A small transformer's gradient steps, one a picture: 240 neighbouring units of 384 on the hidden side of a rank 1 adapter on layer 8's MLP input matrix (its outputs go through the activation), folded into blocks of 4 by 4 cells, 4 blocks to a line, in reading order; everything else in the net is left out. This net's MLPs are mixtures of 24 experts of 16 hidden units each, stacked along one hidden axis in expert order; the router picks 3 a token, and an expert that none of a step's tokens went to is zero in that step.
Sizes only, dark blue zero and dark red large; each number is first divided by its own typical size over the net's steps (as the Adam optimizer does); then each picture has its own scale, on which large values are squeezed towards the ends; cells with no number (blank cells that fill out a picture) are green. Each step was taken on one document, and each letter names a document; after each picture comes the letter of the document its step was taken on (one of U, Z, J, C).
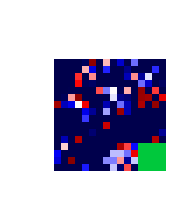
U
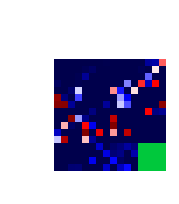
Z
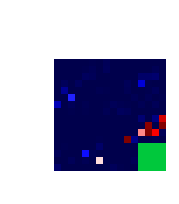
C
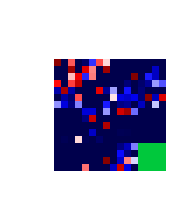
U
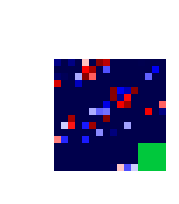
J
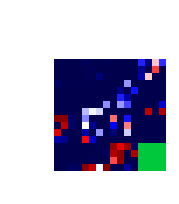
Z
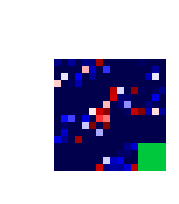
J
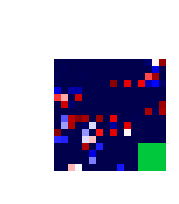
Z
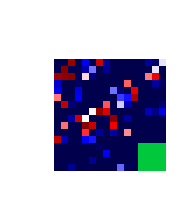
Z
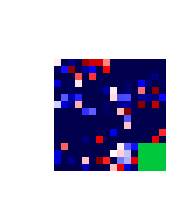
U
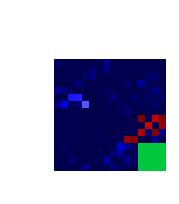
C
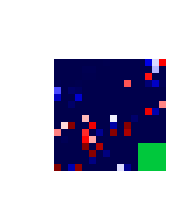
Z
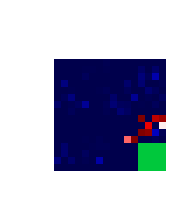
C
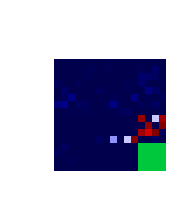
C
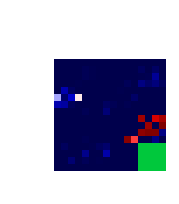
C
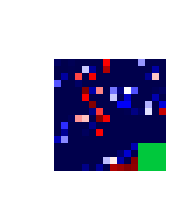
J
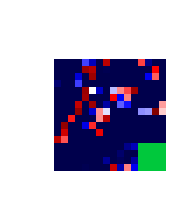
J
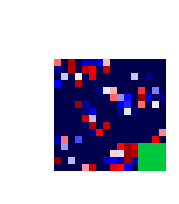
U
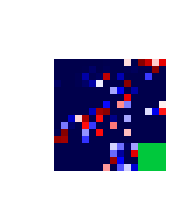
Z
